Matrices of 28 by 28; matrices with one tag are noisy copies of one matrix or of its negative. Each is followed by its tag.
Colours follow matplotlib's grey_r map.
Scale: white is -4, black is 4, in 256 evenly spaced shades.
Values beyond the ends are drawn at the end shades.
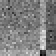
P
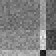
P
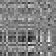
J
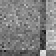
P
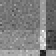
P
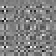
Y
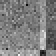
P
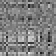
J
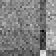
P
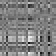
J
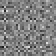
Y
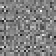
Y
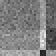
P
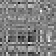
J
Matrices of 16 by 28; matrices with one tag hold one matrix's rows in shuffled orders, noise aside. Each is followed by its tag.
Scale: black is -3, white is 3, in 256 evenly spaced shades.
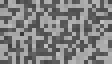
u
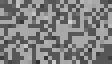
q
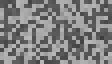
q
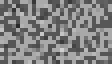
q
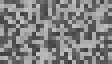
q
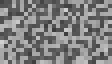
u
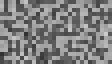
u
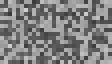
u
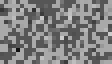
u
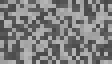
q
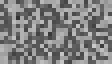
u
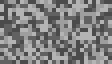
q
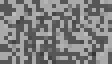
u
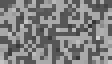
u
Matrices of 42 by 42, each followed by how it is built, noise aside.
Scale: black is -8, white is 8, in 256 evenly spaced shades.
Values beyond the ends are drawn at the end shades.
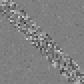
banded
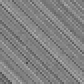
Toeplitz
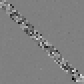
banded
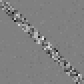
banded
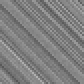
Toeplitz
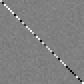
diagonal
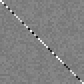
diagonal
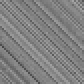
Toeplitz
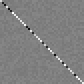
diagonal
